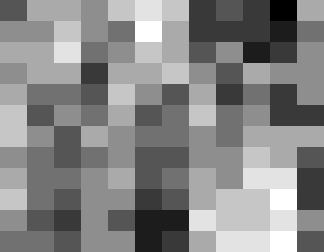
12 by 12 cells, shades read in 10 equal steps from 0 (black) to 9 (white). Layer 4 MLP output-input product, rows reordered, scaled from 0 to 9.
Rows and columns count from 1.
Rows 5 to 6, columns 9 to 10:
2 4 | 4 5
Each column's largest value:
7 6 8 6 7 9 7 8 8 8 9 6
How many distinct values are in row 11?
6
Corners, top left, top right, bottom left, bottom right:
3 6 4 3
